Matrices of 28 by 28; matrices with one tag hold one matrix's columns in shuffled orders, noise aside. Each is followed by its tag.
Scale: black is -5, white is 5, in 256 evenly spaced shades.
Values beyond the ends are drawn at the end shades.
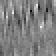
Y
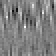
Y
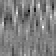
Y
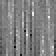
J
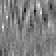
Y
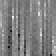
J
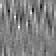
Y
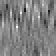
Y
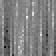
J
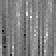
J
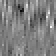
Y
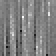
J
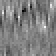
Y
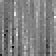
J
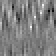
Y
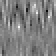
Y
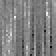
J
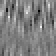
Y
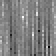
J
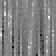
J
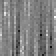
J
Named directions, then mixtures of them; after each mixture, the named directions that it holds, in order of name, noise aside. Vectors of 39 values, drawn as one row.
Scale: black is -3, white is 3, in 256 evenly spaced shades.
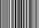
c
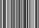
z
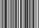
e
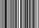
e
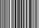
c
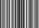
c, e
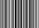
c, e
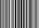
c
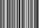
e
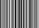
c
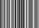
c, e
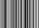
e, z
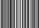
c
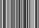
z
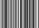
e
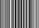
c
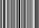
e, z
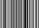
e, z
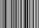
e, z
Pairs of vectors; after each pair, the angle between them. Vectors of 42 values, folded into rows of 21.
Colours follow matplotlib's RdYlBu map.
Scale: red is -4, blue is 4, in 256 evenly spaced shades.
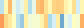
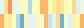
nearly parallel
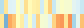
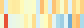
nearly opposite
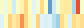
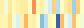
partly aligned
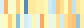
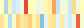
nearly opposite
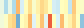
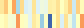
nearly opposite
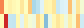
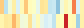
orthogonal
